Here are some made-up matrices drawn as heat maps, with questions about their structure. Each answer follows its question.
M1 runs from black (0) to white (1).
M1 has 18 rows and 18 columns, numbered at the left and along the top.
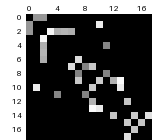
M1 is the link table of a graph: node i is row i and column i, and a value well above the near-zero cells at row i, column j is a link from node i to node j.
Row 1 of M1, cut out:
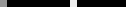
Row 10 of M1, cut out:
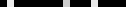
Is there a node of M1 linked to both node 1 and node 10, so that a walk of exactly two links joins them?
no
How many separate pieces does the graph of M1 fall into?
1
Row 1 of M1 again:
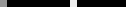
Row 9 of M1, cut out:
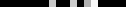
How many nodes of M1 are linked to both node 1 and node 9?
1
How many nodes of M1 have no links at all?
0
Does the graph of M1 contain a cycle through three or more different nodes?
yes
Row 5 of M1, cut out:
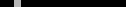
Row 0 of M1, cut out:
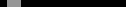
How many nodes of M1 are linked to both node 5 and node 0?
1
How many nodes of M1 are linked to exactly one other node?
4
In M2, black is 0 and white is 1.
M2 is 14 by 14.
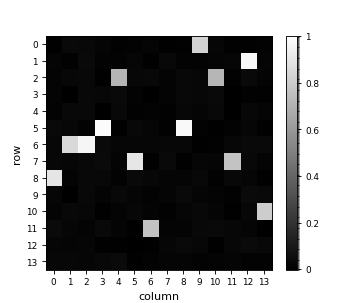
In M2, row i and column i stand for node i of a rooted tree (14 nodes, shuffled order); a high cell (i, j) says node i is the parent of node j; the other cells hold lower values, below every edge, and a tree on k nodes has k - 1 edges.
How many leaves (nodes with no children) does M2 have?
5
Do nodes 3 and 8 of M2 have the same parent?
yes
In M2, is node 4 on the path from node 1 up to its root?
no
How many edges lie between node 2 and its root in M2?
3
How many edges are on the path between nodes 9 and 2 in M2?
7
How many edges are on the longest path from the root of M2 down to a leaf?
5
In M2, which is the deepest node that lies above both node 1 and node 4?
6
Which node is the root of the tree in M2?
7
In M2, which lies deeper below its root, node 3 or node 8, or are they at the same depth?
the same depth
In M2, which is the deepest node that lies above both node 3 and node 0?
5
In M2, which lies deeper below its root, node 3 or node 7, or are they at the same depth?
node 3
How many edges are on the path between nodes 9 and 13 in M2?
9
